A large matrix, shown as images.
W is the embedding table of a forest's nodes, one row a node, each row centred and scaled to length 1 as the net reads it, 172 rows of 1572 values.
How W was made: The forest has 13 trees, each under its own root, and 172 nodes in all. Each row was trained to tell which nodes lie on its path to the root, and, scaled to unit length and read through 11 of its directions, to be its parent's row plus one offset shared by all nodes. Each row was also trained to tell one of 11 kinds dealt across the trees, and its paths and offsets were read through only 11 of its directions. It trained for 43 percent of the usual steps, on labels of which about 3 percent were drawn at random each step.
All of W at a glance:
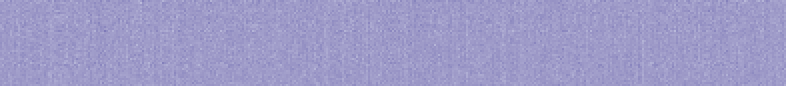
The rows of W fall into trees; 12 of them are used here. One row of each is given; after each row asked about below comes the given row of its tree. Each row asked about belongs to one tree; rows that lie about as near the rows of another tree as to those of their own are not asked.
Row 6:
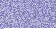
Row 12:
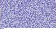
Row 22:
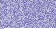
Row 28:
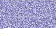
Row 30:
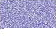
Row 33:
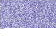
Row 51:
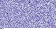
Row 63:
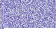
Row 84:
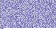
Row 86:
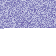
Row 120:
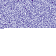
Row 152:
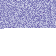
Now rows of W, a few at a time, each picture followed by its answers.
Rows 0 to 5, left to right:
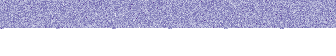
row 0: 51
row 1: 22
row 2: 22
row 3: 22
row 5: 30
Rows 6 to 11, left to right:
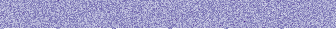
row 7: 84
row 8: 12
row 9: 6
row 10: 86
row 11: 152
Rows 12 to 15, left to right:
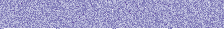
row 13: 84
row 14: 120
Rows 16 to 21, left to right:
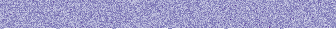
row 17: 6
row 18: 28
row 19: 12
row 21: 84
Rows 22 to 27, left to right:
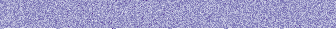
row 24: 12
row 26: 63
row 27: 22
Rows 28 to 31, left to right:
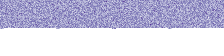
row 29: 28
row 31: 120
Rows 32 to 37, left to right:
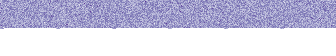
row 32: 152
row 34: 33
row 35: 84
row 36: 28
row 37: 6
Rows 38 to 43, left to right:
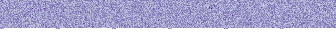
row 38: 84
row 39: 63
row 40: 12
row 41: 51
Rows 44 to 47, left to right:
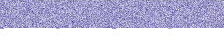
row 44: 84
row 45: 84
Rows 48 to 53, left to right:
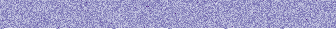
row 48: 120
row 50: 22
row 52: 51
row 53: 6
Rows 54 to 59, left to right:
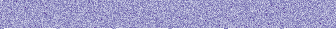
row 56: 51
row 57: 28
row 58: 12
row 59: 22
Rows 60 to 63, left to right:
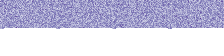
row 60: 84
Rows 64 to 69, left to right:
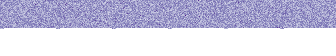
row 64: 28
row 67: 30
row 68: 6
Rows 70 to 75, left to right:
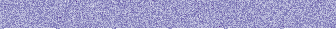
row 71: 30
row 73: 84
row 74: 86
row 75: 22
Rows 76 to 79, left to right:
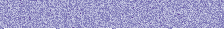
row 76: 12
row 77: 63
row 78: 51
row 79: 84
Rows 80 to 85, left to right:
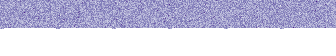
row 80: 152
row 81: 30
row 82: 84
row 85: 51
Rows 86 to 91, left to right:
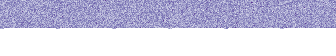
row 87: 22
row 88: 152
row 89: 22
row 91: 6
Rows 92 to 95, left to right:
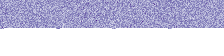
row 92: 22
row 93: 120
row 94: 30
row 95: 84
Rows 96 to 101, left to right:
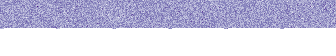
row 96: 51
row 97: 51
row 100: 12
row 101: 28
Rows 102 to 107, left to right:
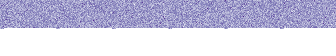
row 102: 120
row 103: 28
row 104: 51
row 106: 84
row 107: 120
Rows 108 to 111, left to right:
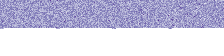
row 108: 152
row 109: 6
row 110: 63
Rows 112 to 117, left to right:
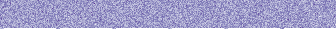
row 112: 28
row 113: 120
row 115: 51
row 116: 22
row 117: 30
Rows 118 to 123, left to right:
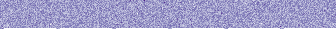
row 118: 63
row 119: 51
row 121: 152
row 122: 33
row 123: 30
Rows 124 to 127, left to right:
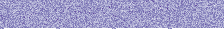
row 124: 30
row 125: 51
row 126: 120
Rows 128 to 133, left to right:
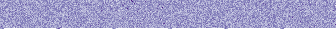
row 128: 86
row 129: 86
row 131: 63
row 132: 152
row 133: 86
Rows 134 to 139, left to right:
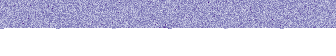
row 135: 30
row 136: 22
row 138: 84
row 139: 6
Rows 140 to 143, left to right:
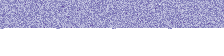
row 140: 6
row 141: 28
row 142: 51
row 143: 30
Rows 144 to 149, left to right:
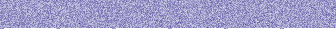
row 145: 6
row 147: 28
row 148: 51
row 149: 12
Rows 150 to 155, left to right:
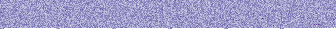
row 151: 152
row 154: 120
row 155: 30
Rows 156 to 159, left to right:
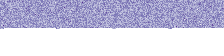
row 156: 22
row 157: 12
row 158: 6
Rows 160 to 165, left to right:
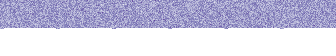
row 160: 33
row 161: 63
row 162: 30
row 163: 33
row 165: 12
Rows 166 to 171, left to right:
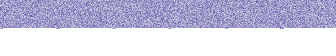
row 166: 22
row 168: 6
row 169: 28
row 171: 30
